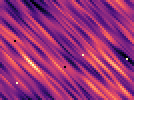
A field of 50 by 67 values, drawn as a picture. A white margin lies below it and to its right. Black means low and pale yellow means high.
The values follow a bell shape. The top left is the ninth with the lowest average. Neither half mirrors the other. On average the colour sits 40% of the way up the scale. Streaks slant down to the right. Five lone cells stand out: three far higher and two far lower than their neighbours.
